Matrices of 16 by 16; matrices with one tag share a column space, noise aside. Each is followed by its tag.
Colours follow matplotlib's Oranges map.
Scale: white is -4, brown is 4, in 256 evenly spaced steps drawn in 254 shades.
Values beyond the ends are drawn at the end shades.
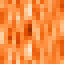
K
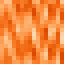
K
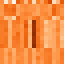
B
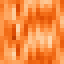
K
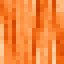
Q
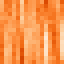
Q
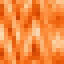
K
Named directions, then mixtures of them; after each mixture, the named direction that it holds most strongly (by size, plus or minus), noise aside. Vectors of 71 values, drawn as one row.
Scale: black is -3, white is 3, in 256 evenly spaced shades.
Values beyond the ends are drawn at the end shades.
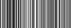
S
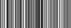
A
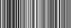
S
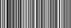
S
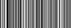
A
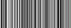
S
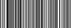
A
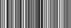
A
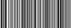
S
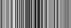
S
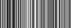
S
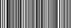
A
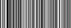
S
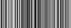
S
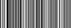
A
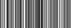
A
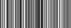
A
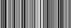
A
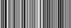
A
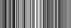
A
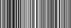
S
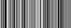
A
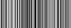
S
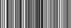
A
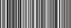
S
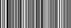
A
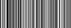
S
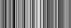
A
